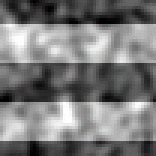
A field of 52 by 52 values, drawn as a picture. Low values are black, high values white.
No overall slope runs across the table. Stripes running across repeat 2 times from top to bottom. No lone cell stands out from its neighbours.
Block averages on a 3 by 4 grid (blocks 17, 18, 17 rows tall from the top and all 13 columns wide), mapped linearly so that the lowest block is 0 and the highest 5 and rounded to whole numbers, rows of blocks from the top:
4222 | 0001 | 3543
